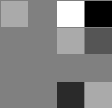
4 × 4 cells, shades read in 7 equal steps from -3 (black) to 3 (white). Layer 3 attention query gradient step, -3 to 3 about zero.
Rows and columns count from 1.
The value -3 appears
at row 1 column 4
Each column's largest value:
1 0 3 1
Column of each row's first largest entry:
3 3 1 4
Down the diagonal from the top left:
1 0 0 1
